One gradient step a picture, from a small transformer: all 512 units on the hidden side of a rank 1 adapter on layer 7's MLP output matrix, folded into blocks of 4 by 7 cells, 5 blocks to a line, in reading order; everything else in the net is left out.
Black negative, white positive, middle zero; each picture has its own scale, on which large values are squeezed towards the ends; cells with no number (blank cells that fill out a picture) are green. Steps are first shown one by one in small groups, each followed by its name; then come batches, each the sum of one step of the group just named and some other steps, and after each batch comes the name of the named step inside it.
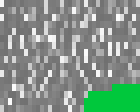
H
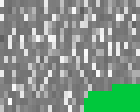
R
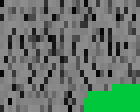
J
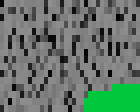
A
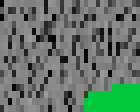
H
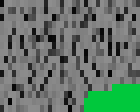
J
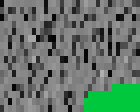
H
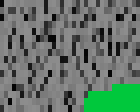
R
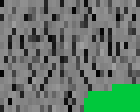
J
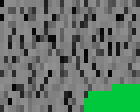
R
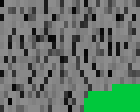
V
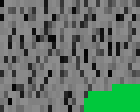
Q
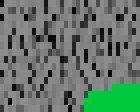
V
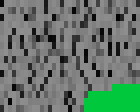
V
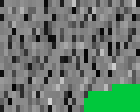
Q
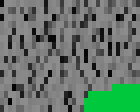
Q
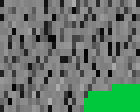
Q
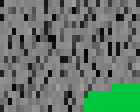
Q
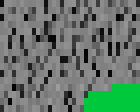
Q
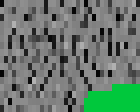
V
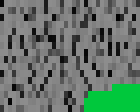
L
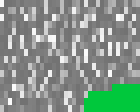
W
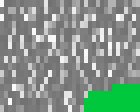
W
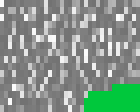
W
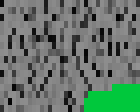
L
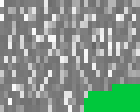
W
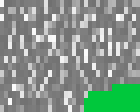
W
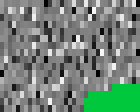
W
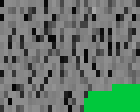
W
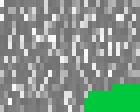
W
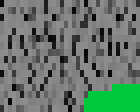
L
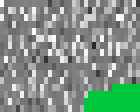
W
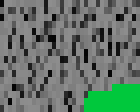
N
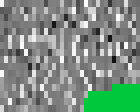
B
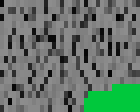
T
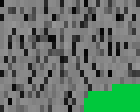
T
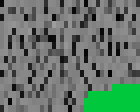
T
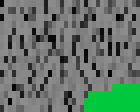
T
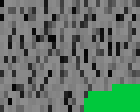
N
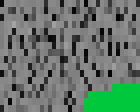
T
